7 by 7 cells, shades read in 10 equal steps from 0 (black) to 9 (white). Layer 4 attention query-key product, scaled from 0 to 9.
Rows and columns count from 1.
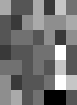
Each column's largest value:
6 6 5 6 5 9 7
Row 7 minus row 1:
-1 3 0 -2 -2 -7 -1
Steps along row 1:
down same up down up down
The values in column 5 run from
0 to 5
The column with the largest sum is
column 6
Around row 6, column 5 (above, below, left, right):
3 0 3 9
